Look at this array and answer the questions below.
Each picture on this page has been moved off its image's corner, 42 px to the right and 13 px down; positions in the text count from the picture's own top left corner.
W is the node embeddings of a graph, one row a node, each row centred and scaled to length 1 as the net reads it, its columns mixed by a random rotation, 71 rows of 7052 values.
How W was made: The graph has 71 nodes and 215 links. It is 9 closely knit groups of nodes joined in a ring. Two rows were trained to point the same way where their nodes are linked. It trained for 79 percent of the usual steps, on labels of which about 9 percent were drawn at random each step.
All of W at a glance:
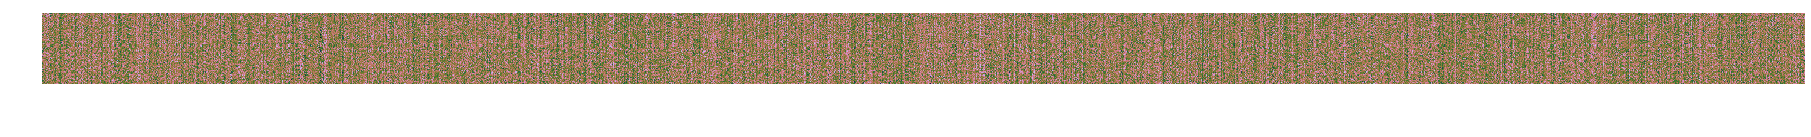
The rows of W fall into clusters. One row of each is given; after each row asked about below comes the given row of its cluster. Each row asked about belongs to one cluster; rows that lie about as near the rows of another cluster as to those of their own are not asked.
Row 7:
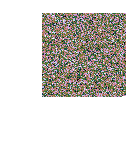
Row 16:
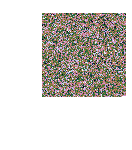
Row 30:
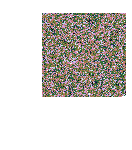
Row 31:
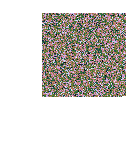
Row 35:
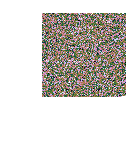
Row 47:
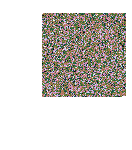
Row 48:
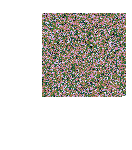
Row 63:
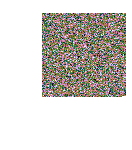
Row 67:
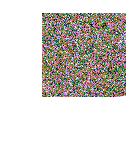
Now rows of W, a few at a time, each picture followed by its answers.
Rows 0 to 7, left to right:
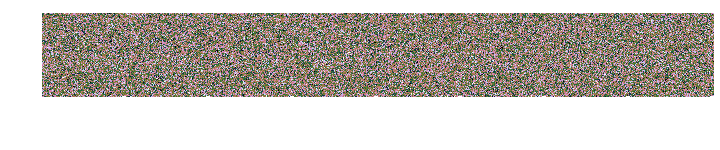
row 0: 31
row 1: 48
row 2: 31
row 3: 16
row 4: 47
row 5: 47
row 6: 63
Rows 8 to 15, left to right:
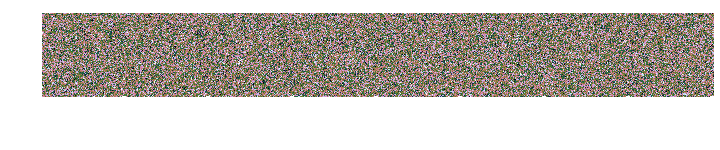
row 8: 31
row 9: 48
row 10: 30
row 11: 48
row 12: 30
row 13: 63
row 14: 67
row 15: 31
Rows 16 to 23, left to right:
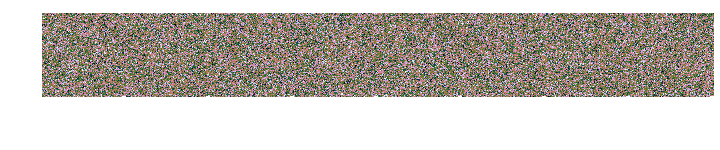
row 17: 67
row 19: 30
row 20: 16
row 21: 67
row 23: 47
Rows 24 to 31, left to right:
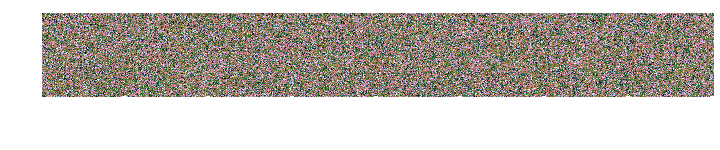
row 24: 67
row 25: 47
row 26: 31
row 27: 48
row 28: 35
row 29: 48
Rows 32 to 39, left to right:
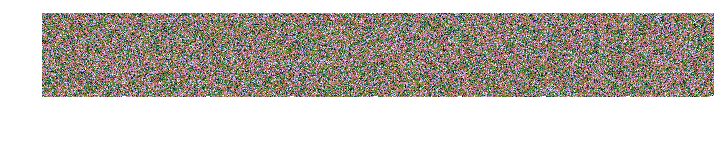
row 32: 31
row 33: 31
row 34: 35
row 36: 16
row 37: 67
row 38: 67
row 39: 30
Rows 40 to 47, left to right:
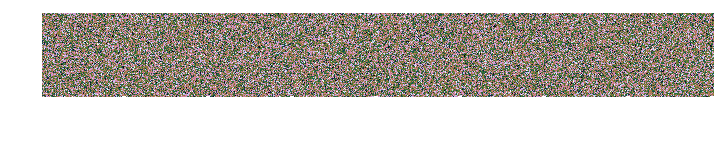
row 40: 31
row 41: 7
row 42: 48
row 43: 67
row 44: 47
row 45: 16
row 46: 7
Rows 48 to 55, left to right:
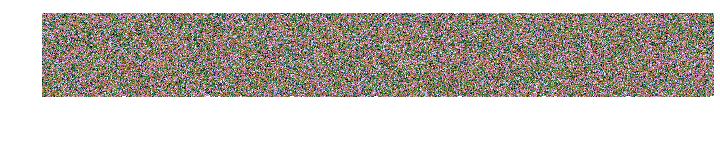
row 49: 30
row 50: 63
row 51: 63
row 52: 16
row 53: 7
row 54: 63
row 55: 7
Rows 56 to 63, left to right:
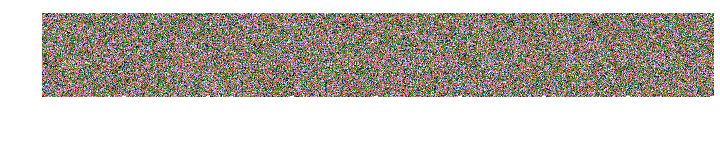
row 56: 16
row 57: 47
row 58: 67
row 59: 67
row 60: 35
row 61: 16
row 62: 16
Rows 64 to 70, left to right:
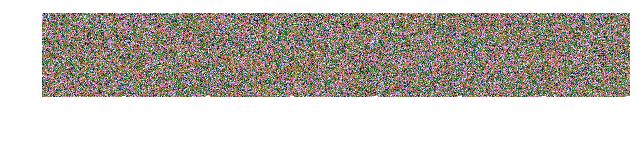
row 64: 48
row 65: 16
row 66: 30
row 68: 35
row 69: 35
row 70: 63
